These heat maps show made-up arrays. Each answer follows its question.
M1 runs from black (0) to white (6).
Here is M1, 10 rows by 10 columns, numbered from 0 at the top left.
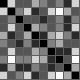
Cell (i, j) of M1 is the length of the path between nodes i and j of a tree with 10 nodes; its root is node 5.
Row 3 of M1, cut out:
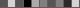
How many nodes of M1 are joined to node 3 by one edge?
1
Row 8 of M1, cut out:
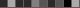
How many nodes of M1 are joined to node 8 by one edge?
4
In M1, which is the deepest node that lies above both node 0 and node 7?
8
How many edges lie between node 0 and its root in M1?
3
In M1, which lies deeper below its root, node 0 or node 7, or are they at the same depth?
node 7
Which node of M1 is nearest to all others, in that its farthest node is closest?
2
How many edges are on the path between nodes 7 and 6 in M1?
1
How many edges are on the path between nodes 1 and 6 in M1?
5
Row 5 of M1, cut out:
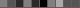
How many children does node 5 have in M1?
2
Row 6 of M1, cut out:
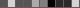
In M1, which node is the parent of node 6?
8
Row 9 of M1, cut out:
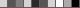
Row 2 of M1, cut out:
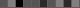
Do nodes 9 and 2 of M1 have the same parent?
no
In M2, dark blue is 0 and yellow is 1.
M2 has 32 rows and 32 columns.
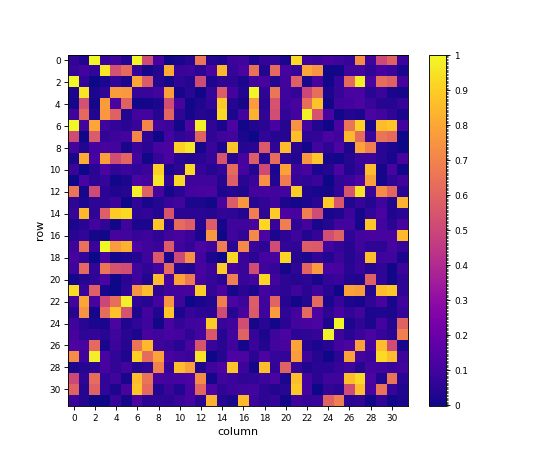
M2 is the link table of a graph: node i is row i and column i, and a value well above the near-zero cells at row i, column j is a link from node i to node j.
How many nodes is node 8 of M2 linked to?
7
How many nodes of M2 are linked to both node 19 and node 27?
0
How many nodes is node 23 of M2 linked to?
9
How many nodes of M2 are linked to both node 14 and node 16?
1
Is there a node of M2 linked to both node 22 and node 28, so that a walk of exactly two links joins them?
no
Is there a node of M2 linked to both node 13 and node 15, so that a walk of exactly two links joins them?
no
